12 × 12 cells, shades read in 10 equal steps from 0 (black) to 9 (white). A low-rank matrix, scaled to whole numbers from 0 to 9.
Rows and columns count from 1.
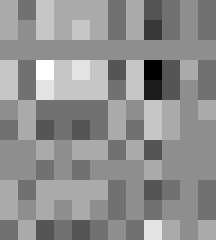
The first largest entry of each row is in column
3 3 1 3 3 9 9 3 9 1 1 9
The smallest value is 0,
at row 4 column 9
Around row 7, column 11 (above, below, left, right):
5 5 6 5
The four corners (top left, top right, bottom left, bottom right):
6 4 4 6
